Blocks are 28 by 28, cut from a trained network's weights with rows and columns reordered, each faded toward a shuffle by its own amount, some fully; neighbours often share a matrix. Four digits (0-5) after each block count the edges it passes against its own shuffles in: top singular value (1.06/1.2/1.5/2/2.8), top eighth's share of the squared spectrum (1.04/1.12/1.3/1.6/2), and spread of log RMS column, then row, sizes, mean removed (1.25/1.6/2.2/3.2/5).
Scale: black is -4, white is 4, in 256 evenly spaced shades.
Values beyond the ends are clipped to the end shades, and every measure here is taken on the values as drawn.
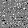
1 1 0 0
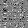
2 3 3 0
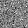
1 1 0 0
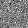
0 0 0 1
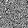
2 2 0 0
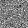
0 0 0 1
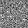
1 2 0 0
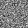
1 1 0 0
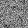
1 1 0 0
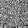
2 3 0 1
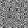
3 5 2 1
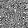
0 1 0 0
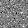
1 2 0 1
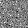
0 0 0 0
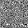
2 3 0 1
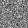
0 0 0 0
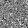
0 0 0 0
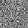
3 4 2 1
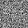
2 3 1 1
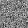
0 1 0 0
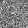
0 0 0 0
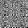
3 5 2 2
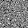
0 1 0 0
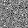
0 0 0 0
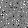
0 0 0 0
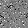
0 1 0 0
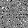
1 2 1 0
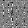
2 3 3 0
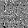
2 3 2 0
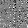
1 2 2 0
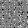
1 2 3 0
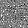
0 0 1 0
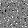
1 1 0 0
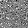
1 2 1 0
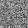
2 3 1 0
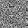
2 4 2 1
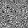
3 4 1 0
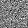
1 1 0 0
